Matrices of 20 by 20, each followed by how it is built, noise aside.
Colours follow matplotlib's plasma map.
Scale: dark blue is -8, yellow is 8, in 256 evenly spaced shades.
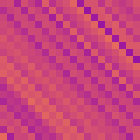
Toeplitz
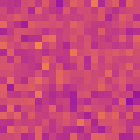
noise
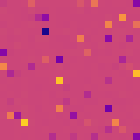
sparse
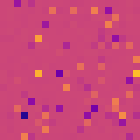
sparse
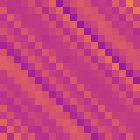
Toeplitz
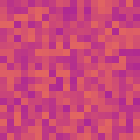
noise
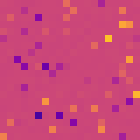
sparse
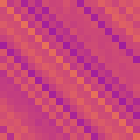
Toeplitz
